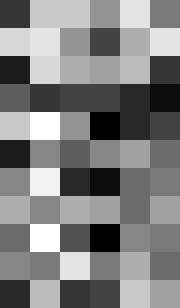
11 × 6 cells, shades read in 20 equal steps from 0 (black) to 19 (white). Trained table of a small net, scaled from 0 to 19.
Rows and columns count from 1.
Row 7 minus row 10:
0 9 -14 -8 -5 1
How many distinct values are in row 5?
6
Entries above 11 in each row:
3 4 4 0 2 1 1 4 1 2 3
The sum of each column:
90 151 105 70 116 94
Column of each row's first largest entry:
5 2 2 1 2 5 2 1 2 3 5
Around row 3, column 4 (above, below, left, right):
5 5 13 14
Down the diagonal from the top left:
4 17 13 5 3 8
